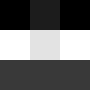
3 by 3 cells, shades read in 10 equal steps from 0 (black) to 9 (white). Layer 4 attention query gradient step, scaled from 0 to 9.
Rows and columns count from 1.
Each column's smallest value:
0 1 0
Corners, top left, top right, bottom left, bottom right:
0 0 2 2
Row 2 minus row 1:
9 7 9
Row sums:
1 26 6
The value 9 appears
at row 2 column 1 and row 2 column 3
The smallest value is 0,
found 2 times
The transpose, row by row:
0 9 2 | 1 8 2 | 0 9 2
